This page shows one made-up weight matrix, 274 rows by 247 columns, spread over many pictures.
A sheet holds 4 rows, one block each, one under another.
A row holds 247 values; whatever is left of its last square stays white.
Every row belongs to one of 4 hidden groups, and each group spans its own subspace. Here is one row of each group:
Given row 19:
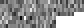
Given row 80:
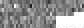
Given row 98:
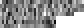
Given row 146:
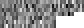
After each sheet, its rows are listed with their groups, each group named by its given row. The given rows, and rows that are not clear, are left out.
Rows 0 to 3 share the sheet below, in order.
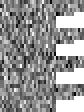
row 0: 19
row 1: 19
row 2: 80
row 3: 80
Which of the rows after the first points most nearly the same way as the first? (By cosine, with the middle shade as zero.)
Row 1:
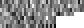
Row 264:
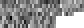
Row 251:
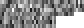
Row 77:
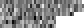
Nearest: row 251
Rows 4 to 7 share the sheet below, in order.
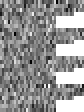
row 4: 80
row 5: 80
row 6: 80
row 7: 19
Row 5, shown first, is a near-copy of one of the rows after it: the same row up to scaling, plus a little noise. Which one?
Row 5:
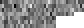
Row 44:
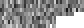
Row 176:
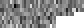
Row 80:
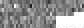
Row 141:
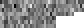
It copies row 141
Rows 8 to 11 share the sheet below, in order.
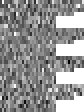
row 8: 19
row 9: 80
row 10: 19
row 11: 80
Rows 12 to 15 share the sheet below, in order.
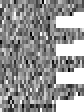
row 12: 19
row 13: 80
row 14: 146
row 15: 98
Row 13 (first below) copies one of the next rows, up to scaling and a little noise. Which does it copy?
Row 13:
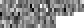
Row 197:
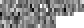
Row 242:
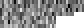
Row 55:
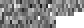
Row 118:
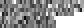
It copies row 197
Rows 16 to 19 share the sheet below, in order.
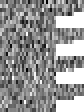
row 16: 19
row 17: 146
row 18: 98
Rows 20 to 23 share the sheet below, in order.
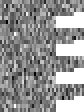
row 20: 98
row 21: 80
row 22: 98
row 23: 146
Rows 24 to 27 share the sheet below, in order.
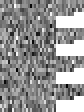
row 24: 80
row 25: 98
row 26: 19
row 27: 19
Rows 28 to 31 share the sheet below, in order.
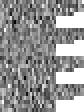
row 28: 98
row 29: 80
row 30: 146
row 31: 98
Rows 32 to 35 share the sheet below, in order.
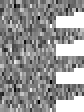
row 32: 80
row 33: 98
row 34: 80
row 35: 80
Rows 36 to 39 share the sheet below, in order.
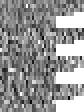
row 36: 146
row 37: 19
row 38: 19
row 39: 146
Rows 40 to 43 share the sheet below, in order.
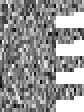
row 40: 19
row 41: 80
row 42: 98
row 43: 146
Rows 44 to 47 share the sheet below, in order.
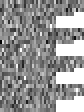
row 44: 80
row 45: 80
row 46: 146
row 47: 19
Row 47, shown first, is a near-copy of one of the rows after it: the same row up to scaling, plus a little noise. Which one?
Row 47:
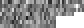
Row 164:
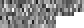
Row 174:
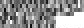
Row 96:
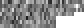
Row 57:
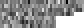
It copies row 96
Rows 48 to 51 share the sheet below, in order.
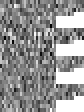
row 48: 80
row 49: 146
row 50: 19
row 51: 80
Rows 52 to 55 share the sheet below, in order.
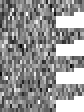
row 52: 98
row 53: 19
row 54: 98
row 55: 80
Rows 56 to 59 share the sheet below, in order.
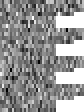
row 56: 19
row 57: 19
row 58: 98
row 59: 19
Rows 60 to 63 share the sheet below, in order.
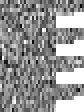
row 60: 19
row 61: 98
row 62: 19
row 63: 19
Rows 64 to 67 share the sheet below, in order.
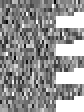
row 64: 98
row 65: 19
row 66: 146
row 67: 19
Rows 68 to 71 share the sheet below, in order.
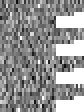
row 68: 98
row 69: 146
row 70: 146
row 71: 98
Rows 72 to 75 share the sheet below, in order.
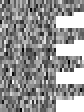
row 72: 19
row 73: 98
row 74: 19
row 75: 19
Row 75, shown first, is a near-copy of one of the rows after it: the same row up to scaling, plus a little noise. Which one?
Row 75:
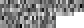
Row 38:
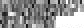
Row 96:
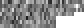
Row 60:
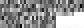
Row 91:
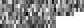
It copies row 60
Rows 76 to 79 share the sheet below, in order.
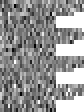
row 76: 80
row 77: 98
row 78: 80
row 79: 80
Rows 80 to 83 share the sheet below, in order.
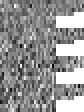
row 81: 19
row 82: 146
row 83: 98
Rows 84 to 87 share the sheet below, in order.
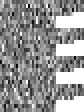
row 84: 146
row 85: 146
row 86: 146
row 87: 146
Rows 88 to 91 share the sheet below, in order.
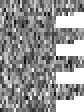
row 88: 146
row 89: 146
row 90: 80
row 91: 19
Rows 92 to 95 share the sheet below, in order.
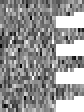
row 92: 146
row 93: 98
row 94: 146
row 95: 98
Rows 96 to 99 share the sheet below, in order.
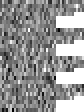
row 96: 19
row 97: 19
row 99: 19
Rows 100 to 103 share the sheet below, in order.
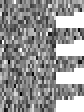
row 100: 80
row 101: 80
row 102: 19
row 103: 146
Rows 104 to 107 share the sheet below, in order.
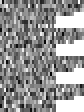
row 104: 19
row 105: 98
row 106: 98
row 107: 98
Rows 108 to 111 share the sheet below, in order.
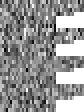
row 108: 19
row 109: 80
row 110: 98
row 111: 146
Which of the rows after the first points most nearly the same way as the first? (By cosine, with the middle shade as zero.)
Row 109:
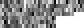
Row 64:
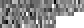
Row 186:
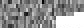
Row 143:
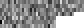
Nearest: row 64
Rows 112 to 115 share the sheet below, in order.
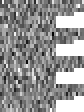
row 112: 19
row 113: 98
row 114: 146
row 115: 80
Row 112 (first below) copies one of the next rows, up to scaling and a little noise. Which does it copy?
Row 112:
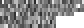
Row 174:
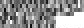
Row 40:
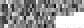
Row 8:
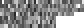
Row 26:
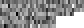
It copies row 8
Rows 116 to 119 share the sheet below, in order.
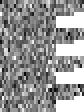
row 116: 80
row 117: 80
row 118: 80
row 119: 80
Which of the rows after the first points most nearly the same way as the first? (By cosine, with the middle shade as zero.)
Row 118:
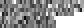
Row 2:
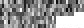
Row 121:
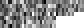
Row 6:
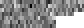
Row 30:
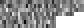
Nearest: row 6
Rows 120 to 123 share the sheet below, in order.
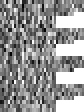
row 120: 146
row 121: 98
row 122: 146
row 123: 98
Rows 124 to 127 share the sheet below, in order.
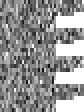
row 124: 19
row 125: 19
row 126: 19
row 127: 98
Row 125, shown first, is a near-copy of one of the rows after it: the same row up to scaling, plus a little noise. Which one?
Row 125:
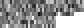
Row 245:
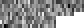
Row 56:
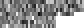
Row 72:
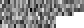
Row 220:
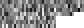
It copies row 56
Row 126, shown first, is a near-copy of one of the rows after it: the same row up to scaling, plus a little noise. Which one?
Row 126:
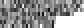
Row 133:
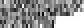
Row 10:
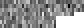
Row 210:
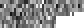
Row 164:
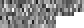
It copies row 133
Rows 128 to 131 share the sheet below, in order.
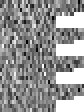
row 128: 146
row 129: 98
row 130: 19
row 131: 19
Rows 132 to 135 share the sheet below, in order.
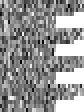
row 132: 80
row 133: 19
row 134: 19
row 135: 19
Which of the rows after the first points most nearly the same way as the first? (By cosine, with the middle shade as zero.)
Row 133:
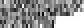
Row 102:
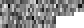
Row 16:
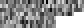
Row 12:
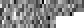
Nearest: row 16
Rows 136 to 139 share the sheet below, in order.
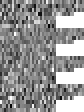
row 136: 19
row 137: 80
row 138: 98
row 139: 19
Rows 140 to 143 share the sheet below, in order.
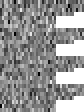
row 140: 80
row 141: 80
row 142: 80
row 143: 19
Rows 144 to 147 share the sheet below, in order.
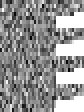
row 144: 19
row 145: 19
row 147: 19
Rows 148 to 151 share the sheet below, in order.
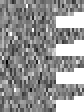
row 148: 146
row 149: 98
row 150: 19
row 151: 80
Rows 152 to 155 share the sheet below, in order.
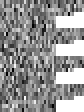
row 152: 146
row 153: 98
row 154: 146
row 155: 98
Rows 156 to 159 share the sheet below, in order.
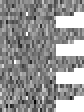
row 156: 98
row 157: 146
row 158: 80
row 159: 98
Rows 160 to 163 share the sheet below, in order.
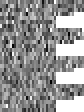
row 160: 98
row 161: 19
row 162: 80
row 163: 98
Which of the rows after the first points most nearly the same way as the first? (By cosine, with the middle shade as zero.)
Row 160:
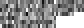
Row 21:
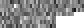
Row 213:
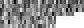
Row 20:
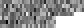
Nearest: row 213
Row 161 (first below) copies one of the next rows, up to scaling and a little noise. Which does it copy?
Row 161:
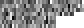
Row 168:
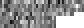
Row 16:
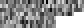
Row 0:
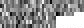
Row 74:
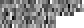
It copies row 74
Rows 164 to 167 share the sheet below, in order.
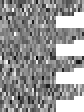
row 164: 19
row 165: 80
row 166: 19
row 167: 146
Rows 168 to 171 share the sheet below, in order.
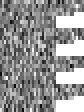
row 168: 19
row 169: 146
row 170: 98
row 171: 146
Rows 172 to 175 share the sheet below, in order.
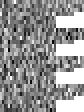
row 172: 80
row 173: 80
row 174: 19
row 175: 80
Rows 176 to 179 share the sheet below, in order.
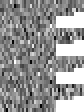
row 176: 80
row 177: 146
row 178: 80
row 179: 146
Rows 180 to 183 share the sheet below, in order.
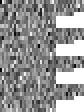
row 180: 19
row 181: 80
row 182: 80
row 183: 80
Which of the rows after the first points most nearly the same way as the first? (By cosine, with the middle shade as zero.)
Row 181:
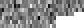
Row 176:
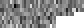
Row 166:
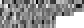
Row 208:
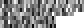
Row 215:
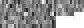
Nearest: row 176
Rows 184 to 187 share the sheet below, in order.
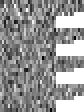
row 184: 146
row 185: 80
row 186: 98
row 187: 80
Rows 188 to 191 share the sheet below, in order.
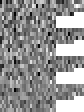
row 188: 19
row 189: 80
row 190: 80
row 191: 80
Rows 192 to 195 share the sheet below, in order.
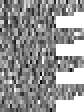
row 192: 80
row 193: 19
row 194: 98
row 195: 80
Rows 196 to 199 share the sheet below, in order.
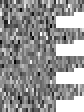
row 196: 80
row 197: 80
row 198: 80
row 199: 146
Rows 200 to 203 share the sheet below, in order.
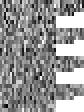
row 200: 146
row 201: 98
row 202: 98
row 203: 98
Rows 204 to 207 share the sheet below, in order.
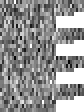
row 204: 146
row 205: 146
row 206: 80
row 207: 146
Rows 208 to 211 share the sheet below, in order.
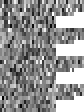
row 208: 80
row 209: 98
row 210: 19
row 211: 80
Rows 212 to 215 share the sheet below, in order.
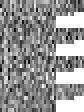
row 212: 146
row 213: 80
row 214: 80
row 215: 98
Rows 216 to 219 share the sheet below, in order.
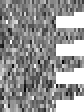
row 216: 98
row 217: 98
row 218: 98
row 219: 80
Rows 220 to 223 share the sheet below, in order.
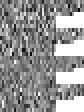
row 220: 19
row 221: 19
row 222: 80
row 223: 146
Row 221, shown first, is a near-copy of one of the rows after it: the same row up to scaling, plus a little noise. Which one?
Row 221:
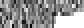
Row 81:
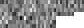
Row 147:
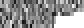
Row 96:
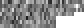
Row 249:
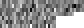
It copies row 147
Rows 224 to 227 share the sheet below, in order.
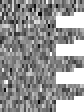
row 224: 19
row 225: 80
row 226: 19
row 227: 98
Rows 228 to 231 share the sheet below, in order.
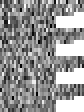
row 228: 80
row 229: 19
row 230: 146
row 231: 146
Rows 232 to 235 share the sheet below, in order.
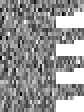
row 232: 146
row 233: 146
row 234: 19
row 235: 146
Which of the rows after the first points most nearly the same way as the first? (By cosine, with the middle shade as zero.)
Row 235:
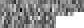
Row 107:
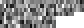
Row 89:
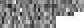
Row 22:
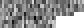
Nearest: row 107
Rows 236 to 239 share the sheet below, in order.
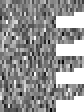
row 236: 98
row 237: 98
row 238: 146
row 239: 80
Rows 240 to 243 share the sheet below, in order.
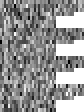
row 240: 146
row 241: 80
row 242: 80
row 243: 80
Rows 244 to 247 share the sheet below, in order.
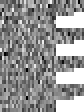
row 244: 80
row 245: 19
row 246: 98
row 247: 98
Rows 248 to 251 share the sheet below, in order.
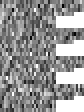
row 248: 98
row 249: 19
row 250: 98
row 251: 98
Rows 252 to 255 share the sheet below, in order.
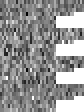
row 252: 98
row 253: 146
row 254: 98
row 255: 80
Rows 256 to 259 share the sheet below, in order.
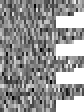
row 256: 146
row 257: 146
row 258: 80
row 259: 146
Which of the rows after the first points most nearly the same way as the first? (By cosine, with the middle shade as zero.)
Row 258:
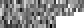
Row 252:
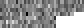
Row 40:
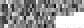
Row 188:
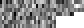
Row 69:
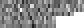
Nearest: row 188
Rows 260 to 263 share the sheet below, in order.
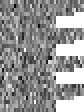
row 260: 80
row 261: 146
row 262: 80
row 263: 98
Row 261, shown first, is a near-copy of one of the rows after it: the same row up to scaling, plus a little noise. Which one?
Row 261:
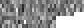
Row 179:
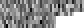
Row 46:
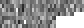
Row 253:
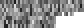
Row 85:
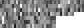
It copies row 46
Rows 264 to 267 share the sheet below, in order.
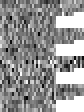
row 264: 146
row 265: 98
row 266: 146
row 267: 98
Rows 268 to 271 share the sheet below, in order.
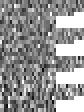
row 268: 80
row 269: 80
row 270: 98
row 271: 80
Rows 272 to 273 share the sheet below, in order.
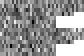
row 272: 146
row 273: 146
